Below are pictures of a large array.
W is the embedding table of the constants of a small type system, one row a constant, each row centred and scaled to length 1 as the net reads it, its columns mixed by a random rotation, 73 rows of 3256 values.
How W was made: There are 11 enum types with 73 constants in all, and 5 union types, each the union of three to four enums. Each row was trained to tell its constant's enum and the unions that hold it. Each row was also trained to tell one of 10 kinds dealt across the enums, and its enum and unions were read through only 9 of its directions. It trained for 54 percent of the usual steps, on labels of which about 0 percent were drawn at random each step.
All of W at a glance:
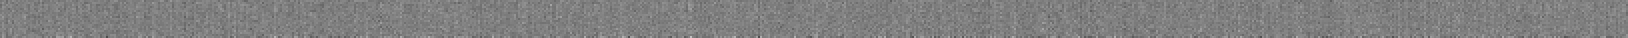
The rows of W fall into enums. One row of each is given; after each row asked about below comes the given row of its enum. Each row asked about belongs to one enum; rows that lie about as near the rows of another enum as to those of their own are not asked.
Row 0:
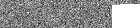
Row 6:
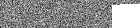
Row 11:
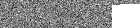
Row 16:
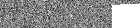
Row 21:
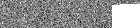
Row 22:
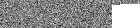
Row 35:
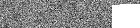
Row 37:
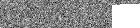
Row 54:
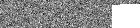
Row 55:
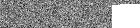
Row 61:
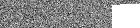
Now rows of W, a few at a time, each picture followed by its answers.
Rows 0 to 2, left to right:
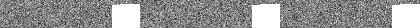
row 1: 54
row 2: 35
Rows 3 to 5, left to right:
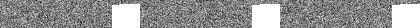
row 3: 21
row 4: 35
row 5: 16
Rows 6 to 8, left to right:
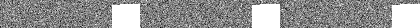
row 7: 37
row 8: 61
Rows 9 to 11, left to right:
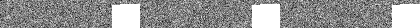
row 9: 22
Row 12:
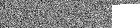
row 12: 61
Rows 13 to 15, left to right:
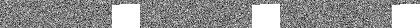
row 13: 22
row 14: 6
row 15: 16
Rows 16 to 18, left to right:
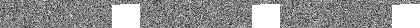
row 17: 54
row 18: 22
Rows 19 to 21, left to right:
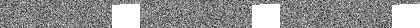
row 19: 21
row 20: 0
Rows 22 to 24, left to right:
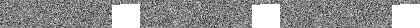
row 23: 54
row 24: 54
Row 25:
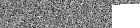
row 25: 16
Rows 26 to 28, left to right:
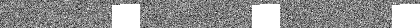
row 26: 61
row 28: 55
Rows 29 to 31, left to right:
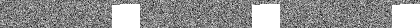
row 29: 35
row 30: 11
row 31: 0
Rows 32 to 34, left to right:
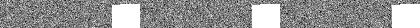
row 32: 22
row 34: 16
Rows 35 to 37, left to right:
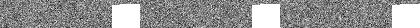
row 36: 0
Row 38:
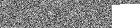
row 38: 54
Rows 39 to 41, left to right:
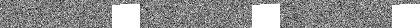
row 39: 0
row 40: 61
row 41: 35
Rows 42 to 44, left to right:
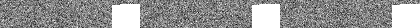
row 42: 37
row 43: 35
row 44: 11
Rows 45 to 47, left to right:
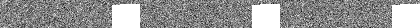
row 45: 37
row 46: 16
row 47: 61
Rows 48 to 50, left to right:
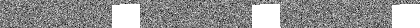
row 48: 0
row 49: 6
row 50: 37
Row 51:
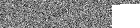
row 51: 54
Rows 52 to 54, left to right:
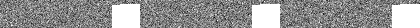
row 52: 0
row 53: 54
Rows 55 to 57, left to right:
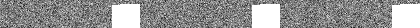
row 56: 16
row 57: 61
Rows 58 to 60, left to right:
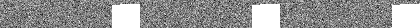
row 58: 0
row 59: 6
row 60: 11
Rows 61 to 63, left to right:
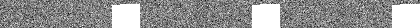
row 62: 22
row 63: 37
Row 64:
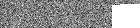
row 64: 61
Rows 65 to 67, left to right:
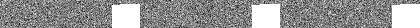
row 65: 22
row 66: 11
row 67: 16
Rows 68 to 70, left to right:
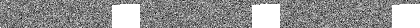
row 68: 37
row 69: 6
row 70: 35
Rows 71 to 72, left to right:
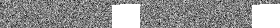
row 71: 6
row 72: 22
